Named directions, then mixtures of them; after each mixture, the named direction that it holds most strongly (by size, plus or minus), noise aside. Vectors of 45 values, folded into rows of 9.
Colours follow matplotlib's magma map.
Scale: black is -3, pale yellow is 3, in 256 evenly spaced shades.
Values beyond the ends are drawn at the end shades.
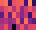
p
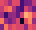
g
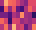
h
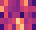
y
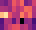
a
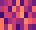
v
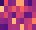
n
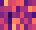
h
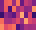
v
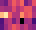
a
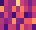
n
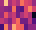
h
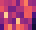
y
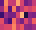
h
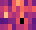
a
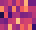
y
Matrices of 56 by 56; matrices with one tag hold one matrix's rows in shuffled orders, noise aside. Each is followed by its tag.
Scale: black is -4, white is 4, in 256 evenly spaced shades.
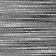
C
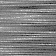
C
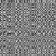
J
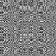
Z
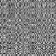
J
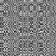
Z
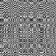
Z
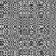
Z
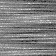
C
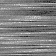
C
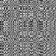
Z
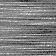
C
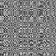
Z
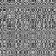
J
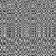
J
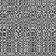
J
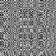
Z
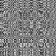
Z
